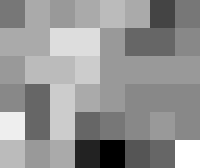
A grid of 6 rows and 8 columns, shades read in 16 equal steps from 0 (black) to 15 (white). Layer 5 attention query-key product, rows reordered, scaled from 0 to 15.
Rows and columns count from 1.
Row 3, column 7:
9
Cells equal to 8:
7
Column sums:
59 52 67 53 45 46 42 55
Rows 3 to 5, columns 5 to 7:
9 9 9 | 9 8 8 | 7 8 9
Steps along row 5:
down up down up up up down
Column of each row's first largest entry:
5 3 4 3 1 8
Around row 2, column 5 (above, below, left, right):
11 9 13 6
